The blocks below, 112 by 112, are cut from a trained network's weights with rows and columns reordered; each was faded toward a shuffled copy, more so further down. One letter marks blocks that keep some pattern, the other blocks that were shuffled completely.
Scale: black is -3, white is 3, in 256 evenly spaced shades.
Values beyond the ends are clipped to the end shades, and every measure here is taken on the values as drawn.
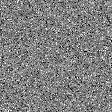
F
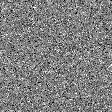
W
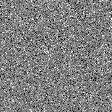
F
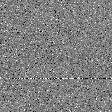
F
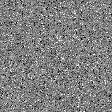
F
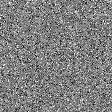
F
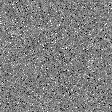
W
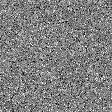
W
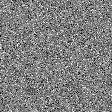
W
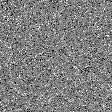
W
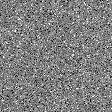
F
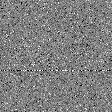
F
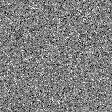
F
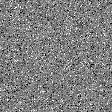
F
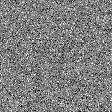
F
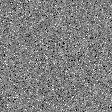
W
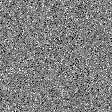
W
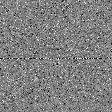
F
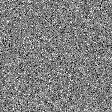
W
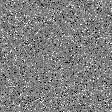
W
